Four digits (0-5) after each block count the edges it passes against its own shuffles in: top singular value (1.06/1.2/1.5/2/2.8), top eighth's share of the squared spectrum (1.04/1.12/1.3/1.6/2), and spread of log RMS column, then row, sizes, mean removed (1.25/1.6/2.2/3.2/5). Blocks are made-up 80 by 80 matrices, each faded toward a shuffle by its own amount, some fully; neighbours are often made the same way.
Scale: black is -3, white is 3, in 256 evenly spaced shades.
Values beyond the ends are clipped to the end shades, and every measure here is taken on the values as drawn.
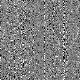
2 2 3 0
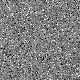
0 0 0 0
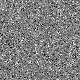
0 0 0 0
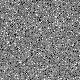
0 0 0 0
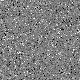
0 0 0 0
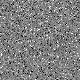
0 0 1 0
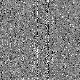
2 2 3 0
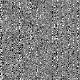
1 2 4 0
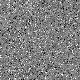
0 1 1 0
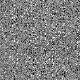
1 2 3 0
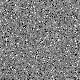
1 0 0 0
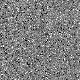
0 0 1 0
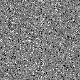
0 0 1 0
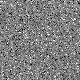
2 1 0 0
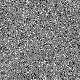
1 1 0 0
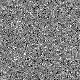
2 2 1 0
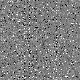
3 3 2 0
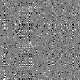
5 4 2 2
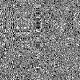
4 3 2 2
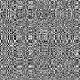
5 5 3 3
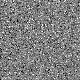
2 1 0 0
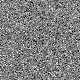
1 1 0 0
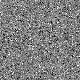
2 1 0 0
